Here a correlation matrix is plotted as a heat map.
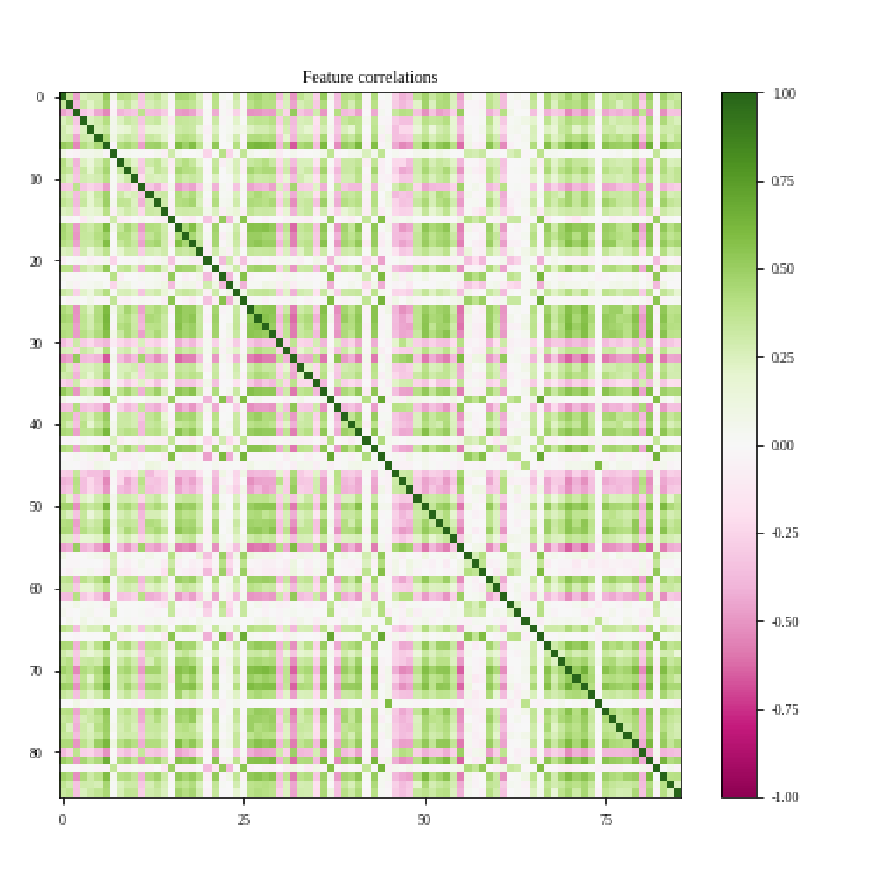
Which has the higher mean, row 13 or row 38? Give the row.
13
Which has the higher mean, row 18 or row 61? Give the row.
18
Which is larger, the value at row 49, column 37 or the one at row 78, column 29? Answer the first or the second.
the second
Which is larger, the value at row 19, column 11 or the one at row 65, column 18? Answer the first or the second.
the second
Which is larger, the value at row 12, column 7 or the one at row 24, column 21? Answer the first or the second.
the second
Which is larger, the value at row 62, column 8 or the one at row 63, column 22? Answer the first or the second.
the second
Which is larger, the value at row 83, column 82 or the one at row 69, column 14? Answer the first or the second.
the second
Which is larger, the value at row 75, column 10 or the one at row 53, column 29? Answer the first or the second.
the second
